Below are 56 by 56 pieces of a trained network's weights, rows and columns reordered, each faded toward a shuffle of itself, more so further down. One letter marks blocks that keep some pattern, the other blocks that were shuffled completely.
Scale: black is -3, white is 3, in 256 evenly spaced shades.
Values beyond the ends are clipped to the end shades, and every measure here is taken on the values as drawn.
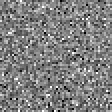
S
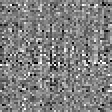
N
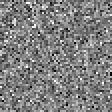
S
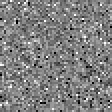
S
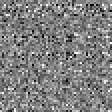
N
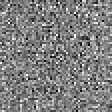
N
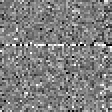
N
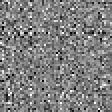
N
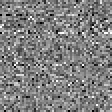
N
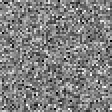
S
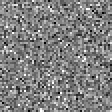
S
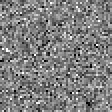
S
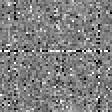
N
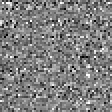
N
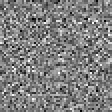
N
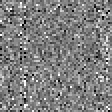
N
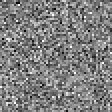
S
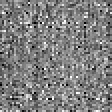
N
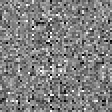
N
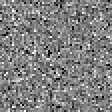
S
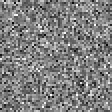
S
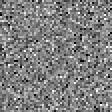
S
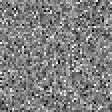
S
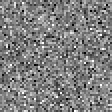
S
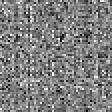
N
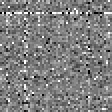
N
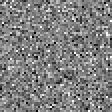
S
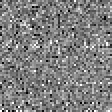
N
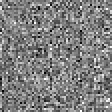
N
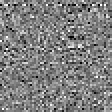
N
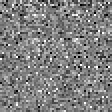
N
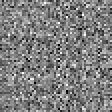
N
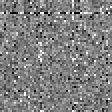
N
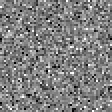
S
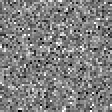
S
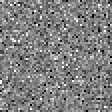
S
